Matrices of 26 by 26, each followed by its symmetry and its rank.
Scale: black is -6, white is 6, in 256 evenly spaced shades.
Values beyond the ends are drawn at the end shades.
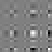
symmetric, rank one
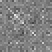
symmetric, rank five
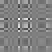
symmetric, rank one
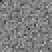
symmetric, full rank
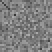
symmetric, full rank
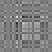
symmetric, rank one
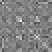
symmetric, rank five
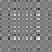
symmetric, rank one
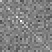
symmetric, rank five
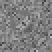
symmetric, full rank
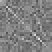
symmetric, rank five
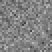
symmetric, full rank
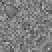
symmetric, full rank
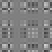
symmetric, rank one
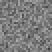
symmetric, full rank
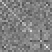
symmetric, rank five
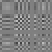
symmetric, rank one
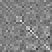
symmetric, rank five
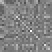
symmetric, rank five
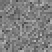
symmetric, full rank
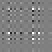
symmetric, rank one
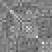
symmetric, rank five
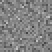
symmetric, full rank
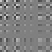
symmetric, rank one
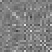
symmetric, rank five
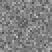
symmetric, full rank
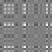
symmetric, rank one
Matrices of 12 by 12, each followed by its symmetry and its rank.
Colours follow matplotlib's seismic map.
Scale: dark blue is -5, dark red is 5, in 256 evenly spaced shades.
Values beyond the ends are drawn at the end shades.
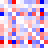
antisymmetric, rank two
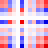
symmetric, rank one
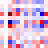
neither, rank two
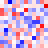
neither, full rank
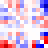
antisymmetric, rank two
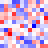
neither, full rank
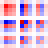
symmetric, rank one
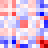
symmetric, rank two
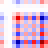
symmetric, rank one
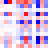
neither, rank two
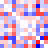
antisymmetric, rank two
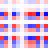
neither, rank one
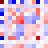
symmetric, rank two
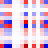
neither, rank one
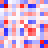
symmetric, rank two
